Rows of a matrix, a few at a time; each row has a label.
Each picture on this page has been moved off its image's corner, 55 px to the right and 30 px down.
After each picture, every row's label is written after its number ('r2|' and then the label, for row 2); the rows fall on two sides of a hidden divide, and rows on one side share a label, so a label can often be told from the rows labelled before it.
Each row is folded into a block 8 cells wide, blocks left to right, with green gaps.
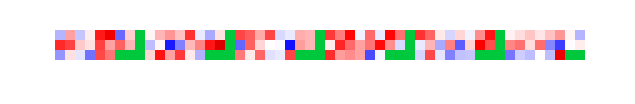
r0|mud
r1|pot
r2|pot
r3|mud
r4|pot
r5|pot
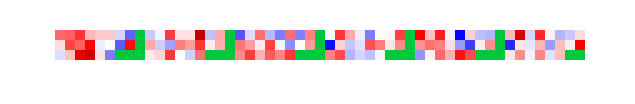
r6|pot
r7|mud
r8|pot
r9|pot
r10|pot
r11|pot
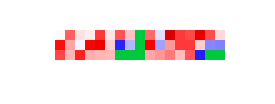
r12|mud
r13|mud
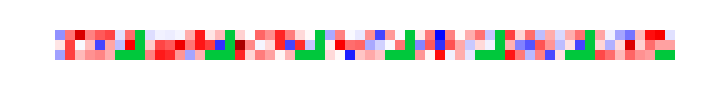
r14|pot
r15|mud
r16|mud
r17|pot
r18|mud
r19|mud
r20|mud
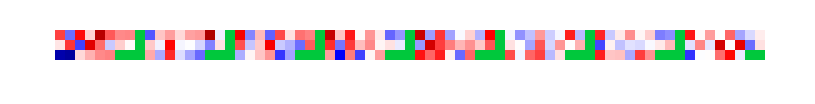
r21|mud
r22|mud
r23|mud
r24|mud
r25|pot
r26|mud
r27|pot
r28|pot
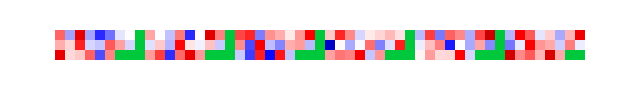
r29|pot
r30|pot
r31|mud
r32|pot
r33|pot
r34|pot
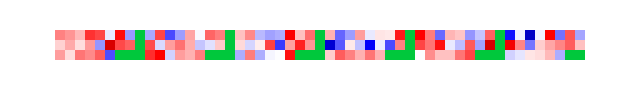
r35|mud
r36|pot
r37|pot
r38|pot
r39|pot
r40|mud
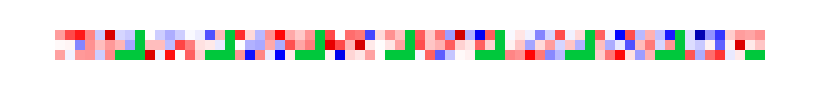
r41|mud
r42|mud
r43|mud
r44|mud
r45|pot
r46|mud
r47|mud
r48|mud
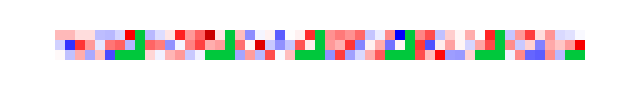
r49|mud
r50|mud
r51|pot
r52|pot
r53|mud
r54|pot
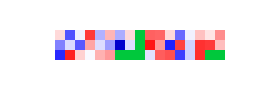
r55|pot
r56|mud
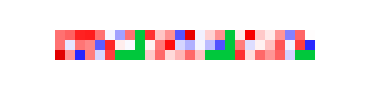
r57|pot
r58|pot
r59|mud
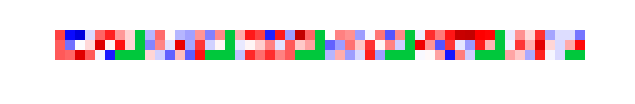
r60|mud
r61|pot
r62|pot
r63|pot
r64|mud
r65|pot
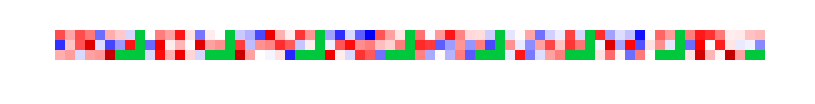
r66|pot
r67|pot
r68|mud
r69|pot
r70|mud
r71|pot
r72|pot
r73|pot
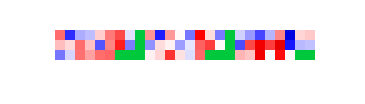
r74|mud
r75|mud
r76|pot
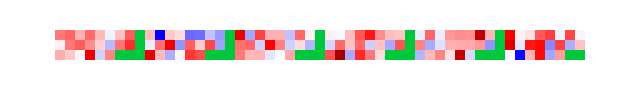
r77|pot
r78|pot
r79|mud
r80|pot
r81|mud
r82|mud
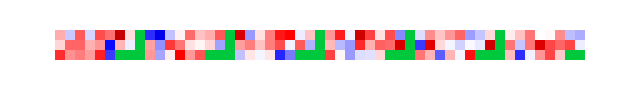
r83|mud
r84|mud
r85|mud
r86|mud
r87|pot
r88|mud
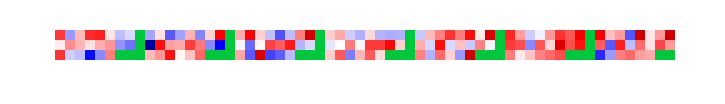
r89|mud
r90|pot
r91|mud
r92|pot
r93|mud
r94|mud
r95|mud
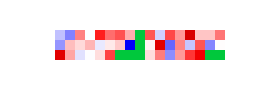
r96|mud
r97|pot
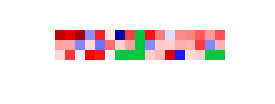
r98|pot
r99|mud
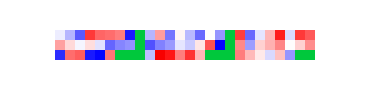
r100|mud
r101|pot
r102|mud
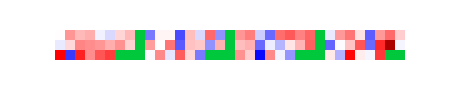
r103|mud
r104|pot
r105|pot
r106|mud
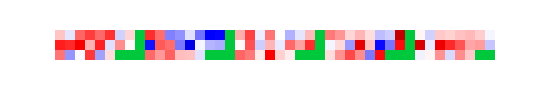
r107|mud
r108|pot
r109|pot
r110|pot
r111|mud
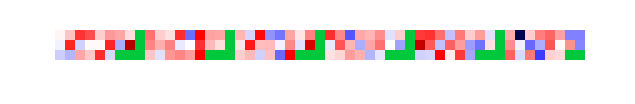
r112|pot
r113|mud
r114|pot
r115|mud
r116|mud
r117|mud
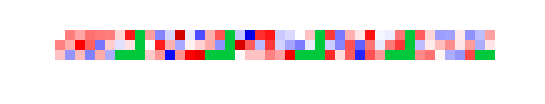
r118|mud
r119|pot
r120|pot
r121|mud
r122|pot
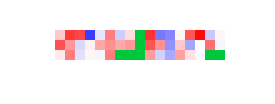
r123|pot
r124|mud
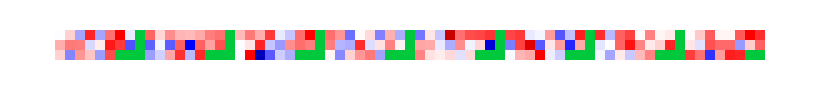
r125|mud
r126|pot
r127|pot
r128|mud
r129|mud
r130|pot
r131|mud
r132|pot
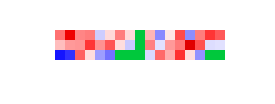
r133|mud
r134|mud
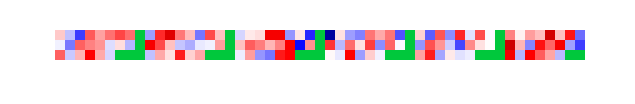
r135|mud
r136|pot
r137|pot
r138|mud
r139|pot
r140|mud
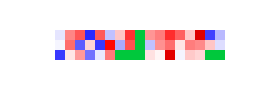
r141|pot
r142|mud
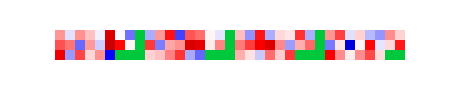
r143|mud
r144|mud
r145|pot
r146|pot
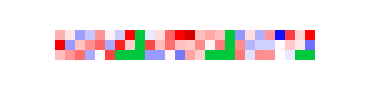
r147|mud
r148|mud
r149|mud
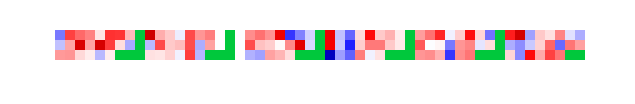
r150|mud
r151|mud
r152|pot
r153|mud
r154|mud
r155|mud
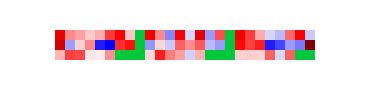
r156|mud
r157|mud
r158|pot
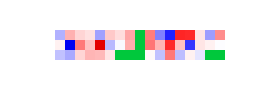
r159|mud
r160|mud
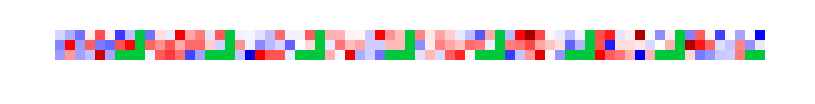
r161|pot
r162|mud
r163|mud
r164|mud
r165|pot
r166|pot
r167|mud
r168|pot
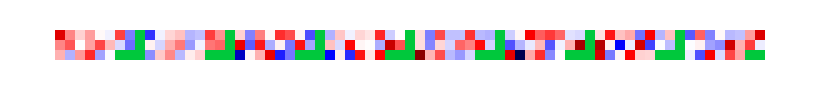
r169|mud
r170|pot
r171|mud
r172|pot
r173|mud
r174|mud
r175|mud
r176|mud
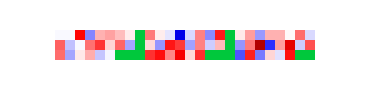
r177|mud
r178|pot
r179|pot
